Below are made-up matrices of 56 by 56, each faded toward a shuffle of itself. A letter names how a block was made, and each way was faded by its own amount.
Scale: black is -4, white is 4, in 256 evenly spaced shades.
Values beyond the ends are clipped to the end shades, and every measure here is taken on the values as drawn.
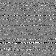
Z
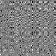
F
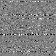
Z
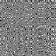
F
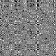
F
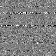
Z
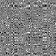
F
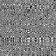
F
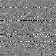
Z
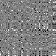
F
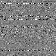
Z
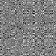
F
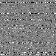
Z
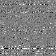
Z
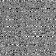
Z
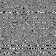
Z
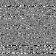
Z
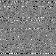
Z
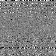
Z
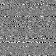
Z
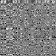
F
